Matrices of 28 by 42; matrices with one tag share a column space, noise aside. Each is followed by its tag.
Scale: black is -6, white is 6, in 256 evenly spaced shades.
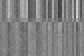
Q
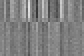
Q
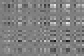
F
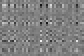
F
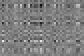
F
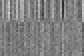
Q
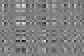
F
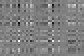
F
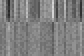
Q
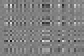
F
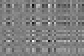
F
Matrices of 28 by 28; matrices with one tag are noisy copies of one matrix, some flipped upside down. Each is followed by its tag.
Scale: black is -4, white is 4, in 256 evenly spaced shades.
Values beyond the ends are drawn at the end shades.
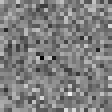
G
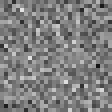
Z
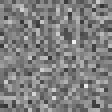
Z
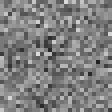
G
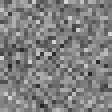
G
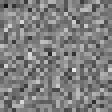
Z
